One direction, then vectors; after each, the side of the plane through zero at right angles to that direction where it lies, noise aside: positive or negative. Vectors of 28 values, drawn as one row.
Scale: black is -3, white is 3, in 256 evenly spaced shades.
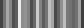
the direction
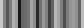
negative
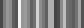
positive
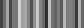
positive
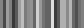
positive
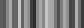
positive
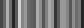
positive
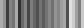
negative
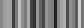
positive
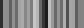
positive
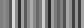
negative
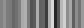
positive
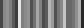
positive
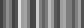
positive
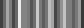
positive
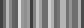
positive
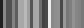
positive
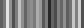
positive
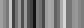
positive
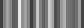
positive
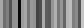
negative
